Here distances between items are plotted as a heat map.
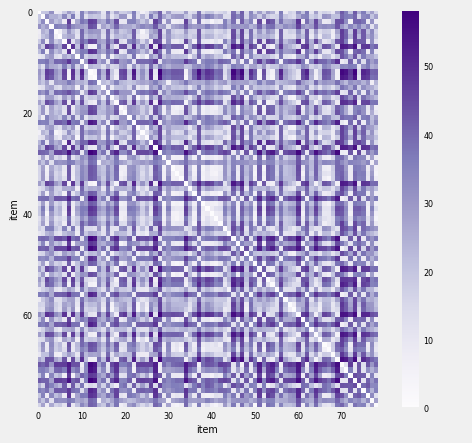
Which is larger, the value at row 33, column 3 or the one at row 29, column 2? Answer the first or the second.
the first
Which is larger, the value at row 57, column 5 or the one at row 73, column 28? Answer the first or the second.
the first
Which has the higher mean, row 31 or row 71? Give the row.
71
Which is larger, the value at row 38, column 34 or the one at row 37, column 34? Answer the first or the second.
the second
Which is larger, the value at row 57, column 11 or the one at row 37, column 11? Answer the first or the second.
the second
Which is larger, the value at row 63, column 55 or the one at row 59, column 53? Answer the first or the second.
the second
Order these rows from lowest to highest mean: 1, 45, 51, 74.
1, 74, 51, 45
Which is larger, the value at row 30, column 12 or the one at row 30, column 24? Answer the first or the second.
the first
